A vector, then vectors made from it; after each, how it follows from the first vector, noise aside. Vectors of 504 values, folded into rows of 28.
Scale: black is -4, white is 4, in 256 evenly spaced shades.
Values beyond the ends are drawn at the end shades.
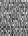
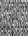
copied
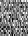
scaled up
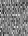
wrapped around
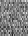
copied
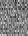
reversed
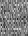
wrapped around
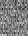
reversed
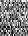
scaled up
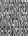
copied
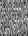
wrapped around
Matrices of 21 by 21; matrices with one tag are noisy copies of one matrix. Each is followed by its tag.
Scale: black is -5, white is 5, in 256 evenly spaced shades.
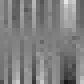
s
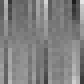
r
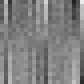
r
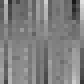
r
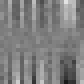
s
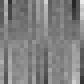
r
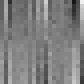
r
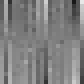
r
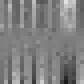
s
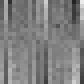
r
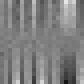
s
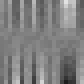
s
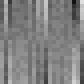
r
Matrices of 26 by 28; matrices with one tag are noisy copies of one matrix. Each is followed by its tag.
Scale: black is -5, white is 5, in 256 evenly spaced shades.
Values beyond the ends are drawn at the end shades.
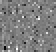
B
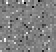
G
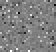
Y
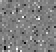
B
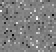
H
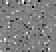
G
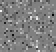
H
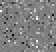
H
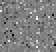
H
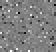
Y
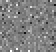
Y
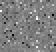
H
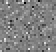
G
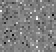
H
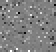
Y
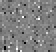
B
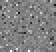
Y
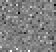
Y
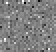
G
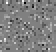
G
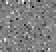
G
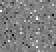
H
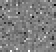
Y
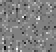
B
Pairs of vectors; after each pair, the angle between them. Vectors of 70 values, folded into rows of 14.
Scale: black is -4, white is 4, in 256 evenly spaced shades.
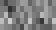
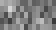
nearly opposite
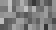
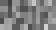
nearly opposite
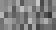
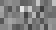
partly aligned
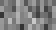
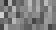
partly opposed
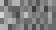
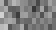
nearly parallel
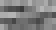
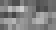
nearly opposite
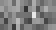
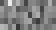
orthogonal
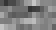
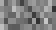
orthogonal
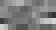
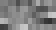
nearly opposite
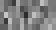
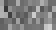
partly aligned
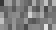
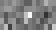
partly aligned
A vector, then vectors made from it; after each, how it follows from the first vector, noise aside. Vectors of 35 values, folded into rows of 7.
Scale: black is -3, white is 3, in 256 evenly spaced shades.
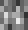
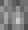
shrunk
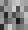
negated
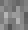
shrunk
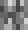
wrapped around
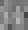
shrunk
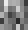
wrapped around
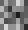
wrapped around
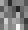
wrapped around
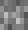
shrunk
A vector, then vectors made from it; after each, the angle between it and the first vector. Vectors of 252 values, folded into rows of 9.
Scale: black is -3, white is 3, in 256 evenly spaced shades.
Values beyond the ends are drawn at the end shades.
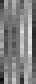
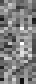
partly aligned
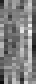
nearly parallel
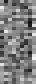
partly opposed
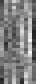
nearly parallel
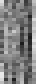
nearly opposite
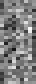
partly aligned
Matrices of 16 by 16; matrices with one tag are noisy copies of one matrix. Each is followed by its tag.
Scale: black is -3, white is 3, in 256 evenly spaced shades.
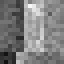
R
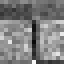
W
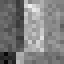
R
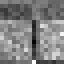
W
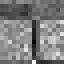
W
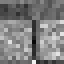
W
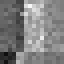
R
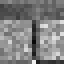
W
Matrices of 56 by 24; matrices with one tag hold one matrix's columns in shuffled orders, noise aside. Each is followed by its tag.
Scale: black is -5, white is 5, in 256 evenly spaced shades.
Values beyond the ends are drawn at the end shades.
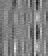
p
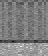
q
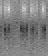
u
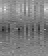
u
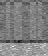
q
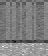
q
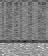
q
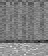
q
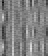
p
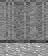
q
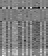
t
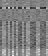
t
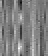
p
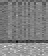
q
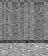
q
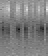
u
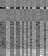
t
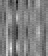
p
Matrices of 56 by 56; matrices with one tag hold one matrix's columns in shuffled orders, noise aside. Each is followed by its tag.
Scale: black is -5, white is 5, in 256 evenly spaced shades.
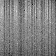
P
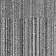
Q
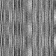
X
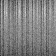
P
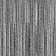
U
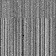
Q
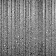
P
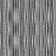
X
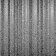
P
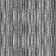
X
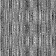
X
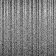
P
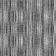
X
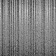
P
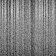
P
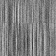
U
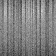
P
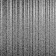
P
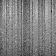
P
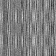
X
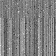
Q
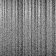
P
